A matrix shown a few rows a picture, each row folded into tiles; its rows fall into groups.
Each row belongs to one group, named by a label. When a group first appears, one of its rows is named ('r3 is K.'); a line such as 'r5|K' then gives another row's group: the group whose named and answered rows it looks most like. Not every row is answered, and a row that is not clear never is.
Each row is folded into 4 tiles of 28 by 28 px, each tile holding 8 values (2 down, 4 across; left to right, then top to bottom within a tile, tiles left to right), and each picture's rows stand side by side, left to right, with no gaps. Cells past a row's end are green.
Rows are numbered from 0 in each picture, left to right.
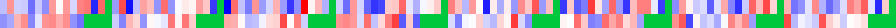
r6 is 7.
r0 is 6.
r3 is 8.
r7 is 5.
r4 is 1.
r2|7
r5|7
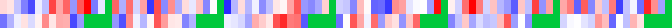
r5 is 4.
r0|6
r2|8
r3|5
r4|1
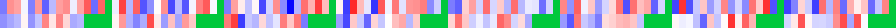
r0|6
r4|8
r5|1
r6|7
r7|8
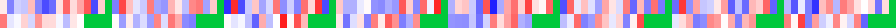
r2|7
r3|5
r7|8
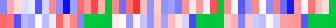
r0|7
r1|1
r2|7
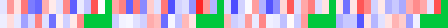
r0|4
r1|4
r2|5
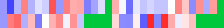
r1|5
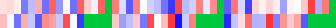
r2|6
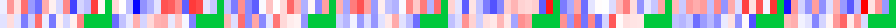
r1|6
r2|8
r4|5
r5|8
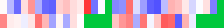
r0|5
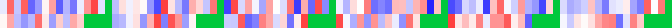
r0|4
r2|4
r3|5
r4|8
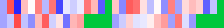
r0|4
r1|1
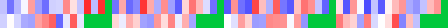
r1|7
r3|8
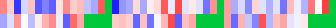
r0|5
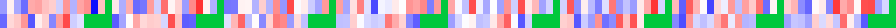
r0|6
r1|6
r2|8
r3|1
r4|1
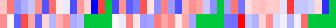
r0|6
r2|4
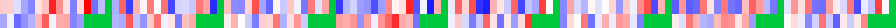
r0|6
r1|4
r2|5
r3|8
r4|4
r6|7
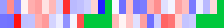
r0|4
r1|8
